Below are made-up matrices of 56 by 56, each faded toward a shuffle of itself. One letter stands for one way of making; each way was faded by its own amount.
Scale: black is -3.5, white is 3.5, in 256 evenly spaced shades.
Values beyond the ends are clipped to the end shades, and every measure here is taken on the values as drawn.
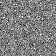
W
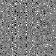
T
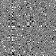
T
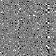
T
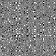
T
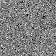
W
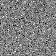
W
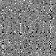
T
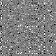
T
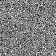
W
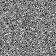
W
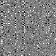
T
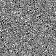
W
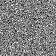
W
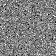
W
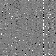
T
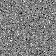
W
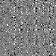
T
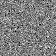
W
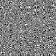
T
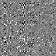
T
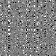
T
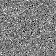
W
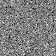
W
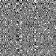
T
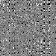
T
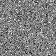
W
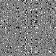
T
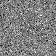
W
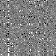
T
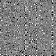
T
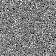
W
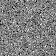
W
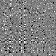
T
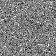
W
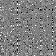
T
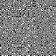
T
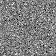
W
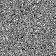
W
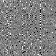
T
